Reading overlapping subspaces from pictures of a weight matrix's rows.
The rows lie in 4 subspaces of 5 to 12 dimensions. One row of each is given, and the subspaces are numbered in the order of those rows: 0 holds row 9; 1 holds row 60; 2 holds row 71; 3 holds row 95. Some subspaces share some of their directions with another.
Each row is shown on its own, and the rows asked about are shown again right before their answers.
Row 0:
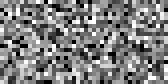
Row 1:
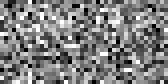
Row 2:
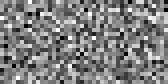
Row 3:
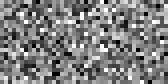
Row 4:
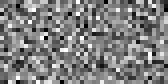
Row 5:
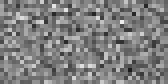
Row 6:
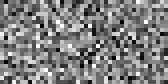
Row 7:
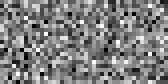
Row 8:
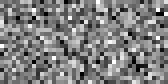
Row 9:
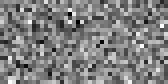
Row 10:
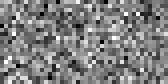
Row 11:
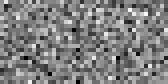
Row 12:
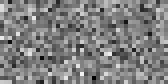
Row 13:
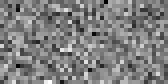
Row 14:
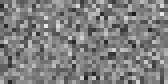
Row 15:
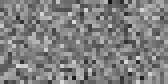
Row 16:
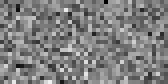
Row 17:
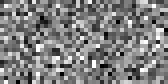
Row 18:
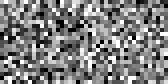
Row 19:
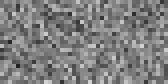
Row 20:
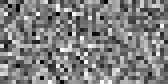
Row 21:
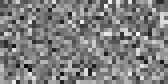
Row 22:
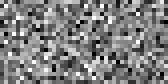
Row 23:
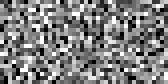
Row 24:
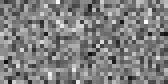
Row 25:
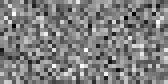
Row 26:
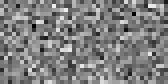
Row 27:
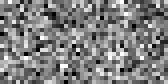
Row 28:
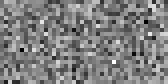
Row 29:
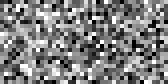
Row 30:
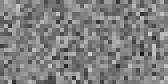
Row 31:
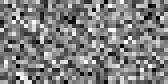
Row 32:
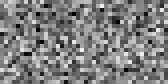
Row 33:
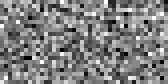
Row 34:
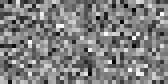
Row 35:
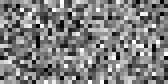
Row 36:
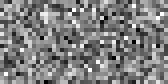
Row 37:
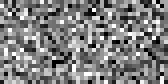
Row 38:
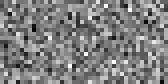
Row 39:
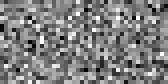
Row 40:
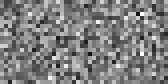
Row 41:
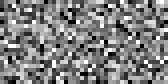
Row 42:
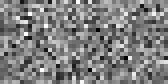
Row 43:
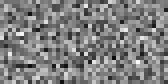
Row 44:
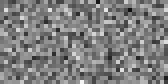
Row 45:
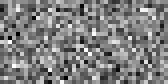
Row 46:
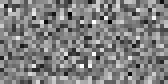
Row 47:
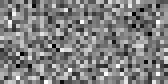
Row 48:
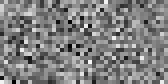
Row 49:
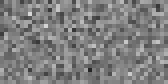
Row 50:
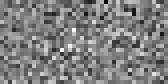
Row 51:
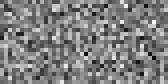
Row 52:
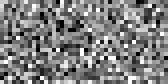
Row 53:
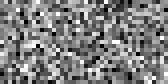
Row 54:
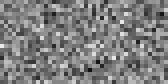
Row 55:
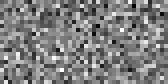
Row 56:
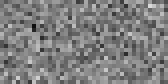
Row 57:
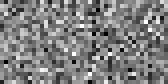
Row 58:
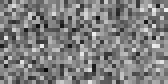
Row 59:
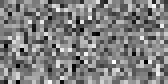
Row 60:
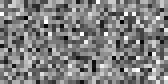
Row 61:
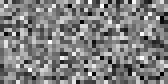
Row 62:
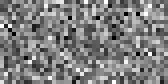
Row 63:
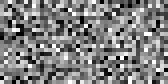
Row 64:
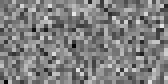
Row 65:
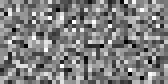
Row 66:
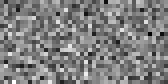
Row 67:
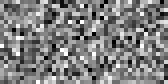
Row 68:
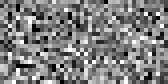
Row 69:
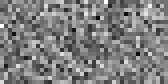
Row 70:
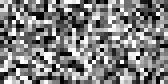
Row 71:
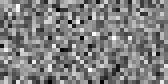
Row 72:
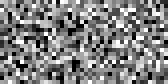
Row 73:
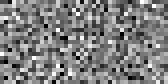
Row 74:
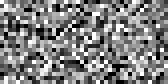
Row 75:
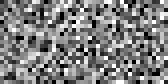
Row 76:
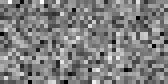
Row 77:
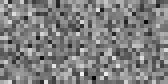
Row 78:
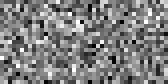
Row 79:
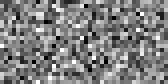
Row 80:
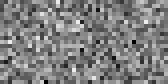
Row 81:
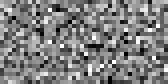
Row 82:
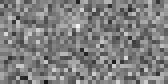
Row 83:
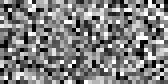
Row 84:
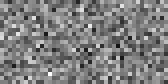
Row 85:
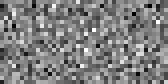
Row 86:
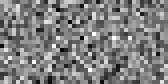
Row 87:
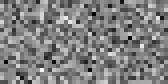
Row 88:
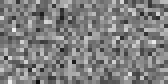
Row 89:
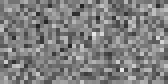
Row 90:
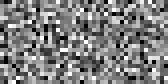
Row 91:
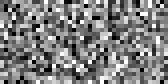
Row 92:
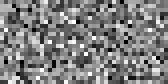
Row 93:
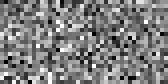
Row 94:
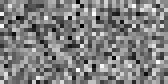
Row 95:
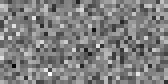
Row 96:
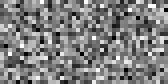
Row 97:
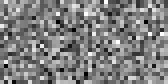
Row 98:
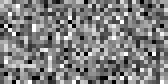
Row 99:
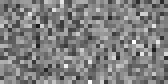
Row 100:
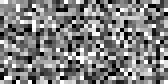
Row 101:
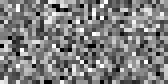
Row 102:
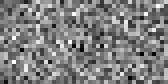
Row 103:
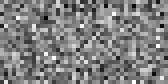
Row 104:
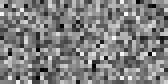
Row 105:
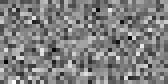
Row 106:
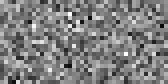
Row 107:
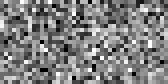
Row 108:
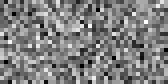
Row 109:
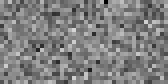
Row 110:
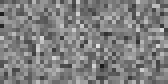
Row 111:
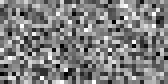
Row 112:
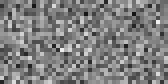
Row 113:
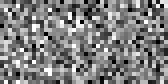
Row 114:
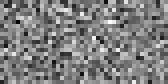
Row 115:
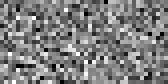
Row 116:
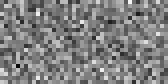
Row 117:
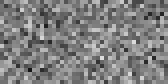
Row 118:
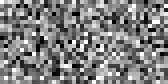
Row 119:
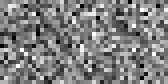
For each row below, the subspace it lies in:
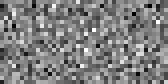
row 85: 3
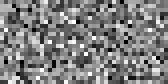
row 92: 0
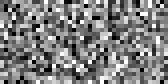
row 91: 2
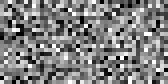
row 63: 3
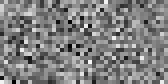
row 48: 3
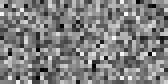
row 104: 1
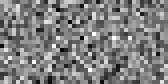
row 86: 2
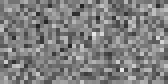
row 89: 1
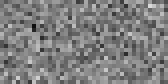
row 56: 0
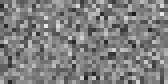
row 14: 0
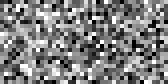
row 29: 1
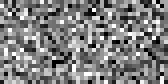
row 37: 0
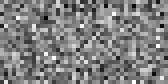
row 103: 1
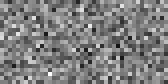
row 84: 3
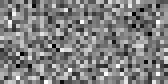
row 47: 3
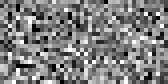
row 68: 2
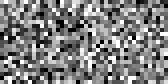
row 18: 2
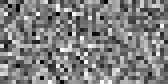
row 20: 3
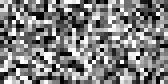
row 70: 2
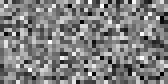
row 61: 0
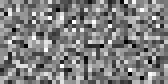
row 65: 0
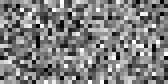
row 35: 2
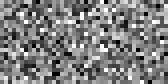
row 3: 1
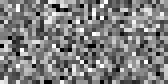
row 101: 2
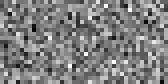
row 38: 0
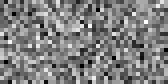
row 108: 3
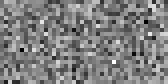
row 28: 2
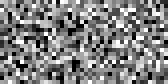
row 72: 0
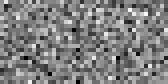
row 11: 1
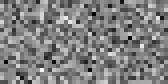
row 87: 0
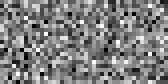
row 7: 1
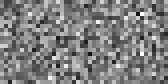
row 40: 2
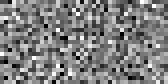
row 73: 1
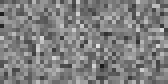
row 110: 1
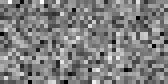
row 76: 1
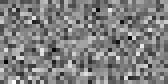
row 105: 0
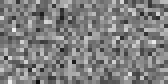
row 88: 0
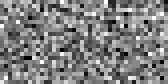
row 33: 1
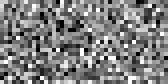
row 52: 3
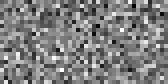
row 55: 1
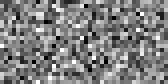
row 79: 2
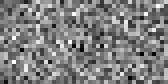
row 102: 1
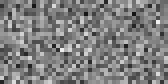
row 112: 3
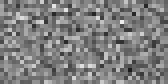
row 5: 0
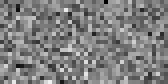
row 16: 2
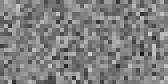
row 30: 2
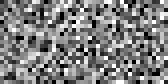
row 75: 0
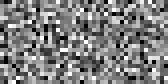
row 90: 1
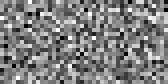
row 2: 1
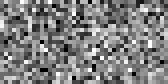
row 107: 0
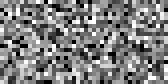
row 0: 0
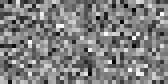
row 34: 0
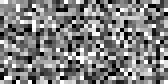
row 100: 0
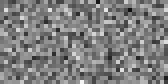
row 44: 1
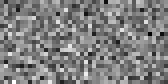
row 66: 2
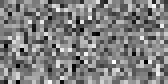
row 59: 2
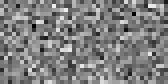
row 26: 0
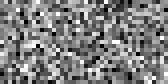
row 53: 1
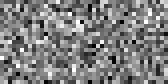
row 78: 2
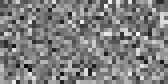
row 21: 0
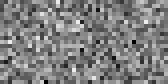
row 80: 3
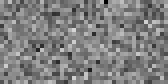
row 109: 1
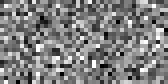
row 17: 1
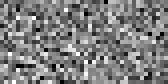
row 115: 2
